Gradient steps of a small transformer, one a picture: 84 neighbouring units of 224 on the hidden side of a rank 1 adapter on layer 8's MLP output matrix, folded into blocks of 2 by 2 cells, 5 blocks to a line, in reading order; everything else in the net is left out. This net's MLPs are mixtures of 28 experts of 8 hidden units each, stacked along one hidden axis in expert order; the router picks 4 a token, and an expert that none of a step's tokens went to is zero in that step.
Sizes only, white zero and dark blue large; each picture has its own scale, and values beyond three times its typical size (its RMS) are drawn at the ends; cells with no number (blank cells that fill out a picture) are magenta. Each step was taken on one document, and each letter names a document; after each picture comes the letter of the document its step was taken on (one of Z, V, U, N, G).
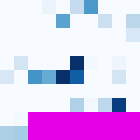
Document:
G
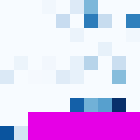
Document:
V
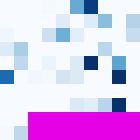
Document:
V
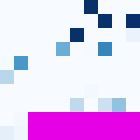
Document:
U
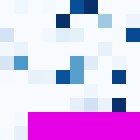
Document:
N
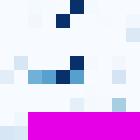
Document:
G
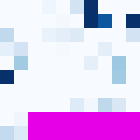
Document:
V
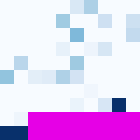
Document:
U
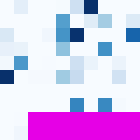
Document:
N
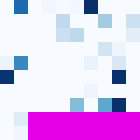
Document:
N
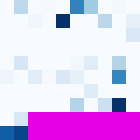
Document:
G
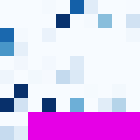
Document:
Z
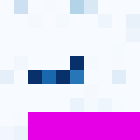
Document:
G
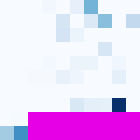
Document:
V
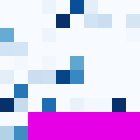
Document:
Z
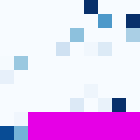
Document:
U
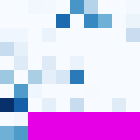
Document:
Z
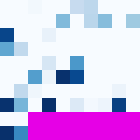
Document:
Z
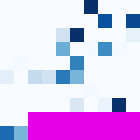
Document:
U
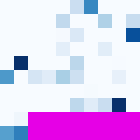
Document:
U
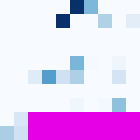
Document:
G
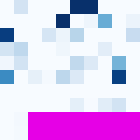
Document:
N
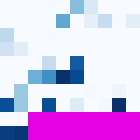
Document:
Z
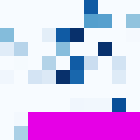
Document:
V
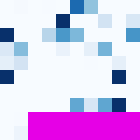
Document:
N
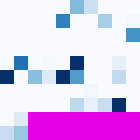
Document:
U
